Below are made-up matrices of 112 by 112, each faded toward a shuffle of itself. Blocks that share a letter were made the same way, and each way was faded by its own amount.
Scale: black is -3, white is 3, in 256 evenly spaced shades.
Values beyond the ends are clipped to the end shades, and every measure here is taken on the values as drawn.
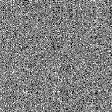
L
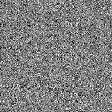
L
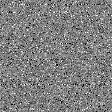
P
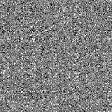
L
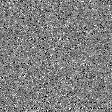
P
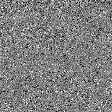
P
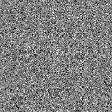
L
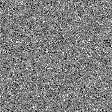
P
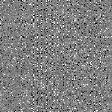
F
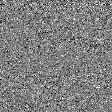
P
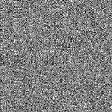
L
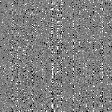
F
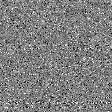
P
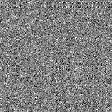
L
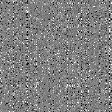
F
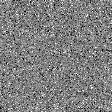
P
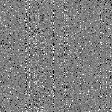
F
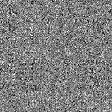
L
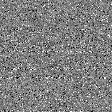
P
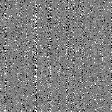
F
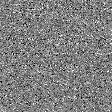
P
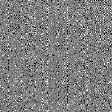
F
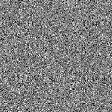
L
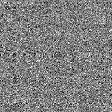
L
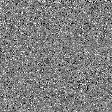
P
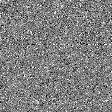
P
